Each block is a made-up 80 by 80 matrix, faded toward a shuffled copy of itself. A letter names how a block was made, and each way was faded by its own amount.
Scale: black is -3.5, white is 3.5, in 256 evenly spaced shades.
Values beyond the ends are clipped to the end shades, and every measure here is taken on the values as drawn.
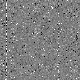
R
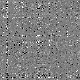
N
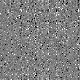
R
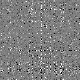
N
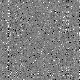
R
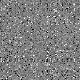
R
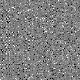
R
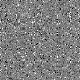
R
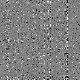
N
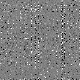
N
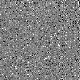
R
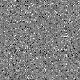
R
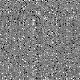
R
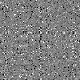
R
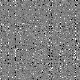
N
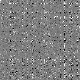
N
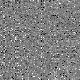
R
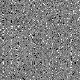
R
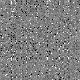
R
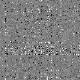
N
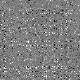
N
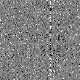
R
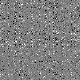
N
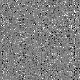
R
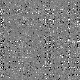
N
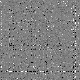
N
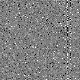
R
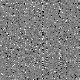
R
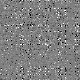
N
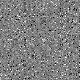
R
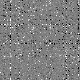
N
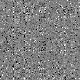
R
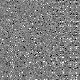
R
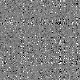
N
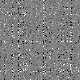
N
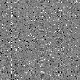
R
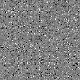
R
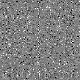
R
